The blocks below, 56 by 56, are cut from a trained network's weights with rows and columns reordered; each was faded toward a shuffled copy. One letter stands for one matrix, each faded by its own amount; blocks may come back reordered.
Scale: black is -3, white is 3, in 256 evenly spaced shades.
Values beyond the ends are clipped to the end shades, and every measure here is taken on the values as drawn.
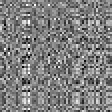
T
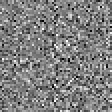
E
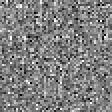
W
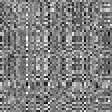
T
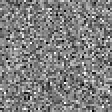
E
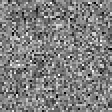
E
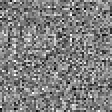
E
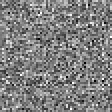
E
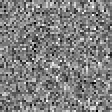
E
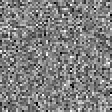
E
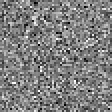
E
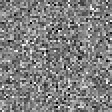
E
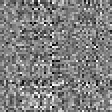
T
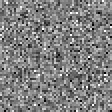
W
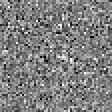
W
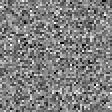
E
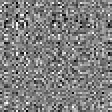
T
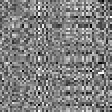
T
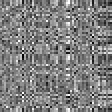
T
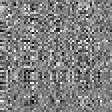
T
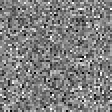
W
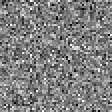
E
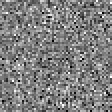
W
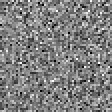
W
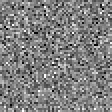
W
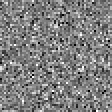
W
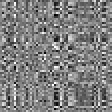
T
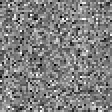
W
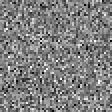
E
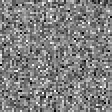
W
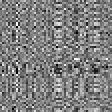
T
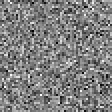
E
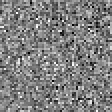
W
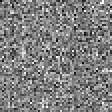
E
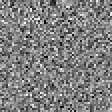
E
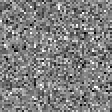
W
